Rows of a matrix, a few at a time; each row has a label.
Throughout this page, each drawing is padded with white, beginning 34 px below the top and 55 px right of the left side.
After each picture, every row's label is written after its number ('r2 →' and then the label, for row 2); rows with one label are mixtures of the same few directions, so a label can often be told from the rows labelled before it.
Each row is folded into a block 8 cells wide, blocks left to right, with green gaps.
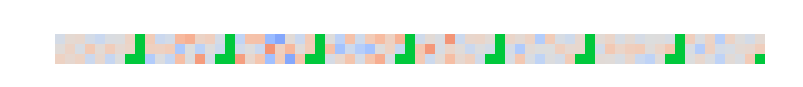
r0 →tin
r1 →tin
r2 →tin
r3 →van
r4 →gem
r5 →gem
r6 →van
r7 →gem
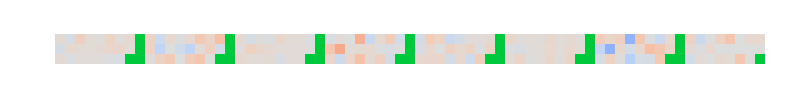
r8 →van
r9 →van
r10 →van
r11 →gem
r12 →tin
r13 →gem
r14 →gem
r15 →tin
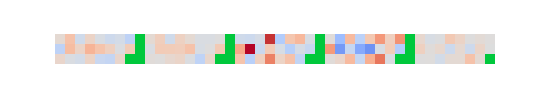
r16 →van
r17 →van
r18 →gem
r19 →van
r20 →tin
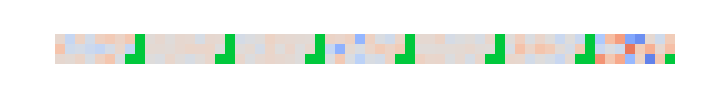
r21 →van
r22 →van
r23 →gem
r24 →gem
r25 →tin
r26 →van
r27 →tin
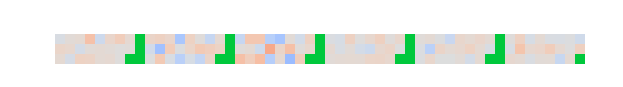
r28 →gem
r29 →gem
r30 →tin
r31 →van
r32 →gem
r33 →van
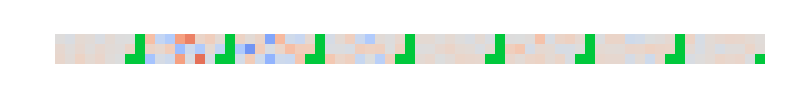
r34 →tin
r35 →tin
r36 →gem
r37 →tin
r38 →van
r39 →gem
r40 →tin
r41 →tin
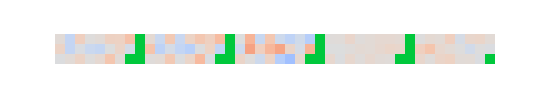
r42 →van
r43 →van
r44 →van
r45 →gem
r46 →gem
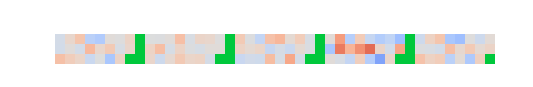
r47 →tin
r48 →gem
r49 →tin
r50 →van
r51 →tin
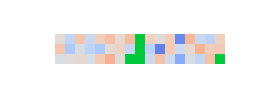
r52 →van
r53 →gem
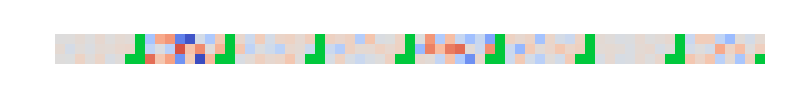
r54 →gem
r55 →tin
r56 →van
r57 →gem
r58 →van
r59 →gem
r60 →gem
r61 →tin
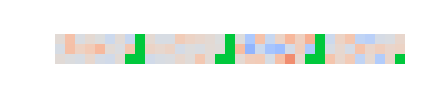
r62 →van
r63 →tin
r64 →van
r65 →tin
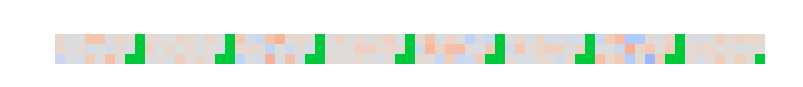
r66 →tin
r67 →tin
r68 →tin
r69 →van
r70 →van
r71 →van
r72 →tin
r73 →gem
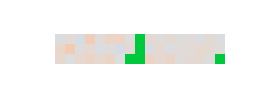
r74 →gem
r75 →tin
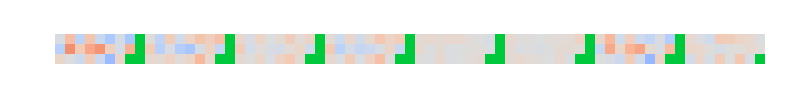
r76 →van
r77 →van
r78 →van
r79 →van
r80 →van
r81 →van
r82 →van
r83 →tin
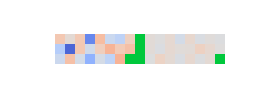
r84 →gem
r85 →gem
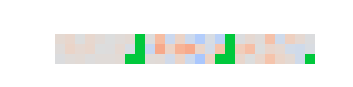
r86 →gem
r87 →van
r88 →gem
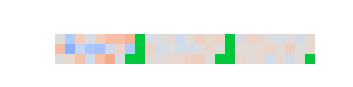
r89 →van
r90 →van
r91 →tin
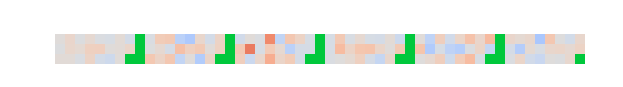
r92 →van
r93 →tin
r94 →gem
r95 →van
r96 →van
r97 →gem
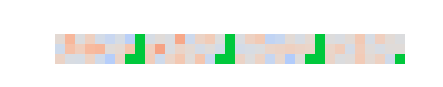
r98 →van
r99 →gem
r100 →tin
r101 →gem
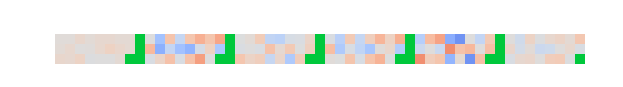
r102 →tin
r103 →van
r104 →tin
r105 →van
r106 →tin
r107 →van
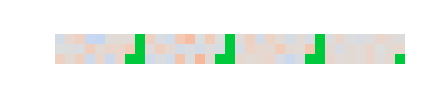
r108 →tin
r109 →tin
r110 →van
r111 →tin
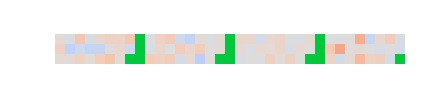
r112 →van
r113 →tin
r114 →tin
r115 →gem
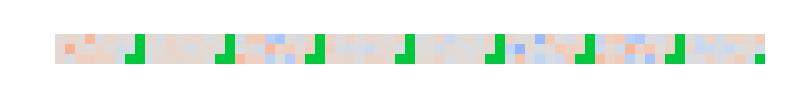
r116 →gem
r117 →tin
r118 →tin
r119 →van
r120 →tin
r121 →gem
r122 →tin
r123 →van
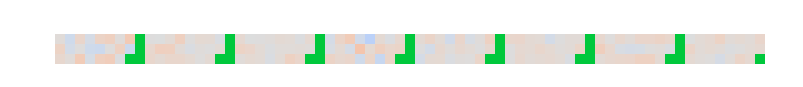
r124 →van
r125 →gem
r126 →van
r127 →tin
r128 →gem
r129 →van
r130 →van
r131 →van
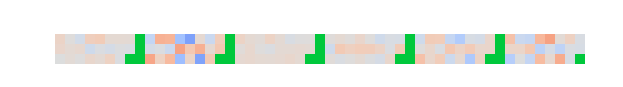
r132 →tin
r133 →tin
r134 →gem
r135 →van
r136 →tin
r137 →tin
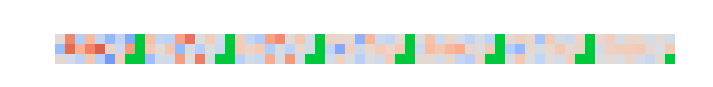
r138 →van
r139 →tin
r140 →tin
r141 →gem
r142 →van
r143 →gem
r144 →van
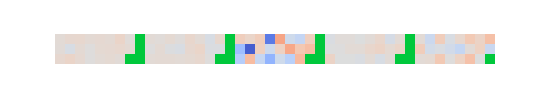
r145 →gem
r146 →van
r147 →gem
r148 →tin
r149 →van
